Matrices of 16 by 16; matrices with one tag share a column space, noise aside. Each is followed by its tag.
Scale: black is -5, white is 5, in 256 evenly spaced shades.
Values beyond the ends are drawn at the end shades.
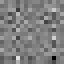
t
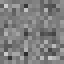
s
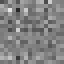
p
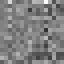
p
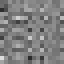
t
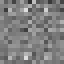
p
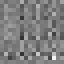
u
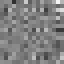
p
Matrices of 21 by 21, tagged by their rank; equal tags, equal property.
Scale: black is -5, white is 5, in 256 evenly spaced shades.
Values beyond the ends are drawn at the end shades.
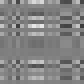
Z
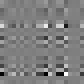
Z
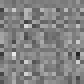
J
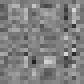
J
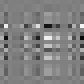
Z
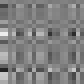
Z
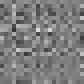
J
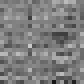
J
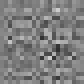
J
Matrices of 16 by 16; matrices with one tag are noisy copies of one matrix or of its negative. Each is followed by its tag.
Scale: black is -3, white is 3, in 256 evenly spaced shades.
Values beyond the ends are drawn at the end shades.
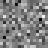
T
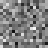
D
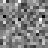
T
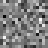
T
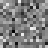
D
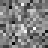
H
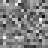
T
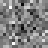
H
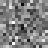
H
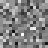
D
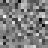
T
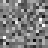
T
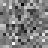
H
